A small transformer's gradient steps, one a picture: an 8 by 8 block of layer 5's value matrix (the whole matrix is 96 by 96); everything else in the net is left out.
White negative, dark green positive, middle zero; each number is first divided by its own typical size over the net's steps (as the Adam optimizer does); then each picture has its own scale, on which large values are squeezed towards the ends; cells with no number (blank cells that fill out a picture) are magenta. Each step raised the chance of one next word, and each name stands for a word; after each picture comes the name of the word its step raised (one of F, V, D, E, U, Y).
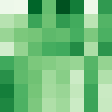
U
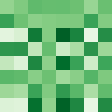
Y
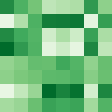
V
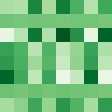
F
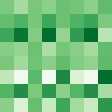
F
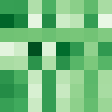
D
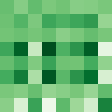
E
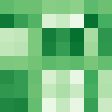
D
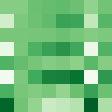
E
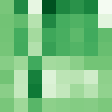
U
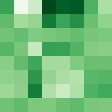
U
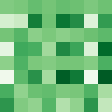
E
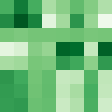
D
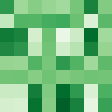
V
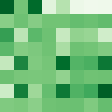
V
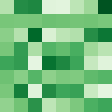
V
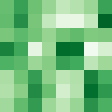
D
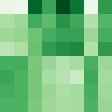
U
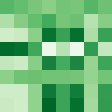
Y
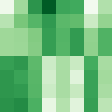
U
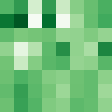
D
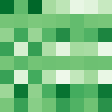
F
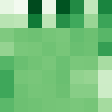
U
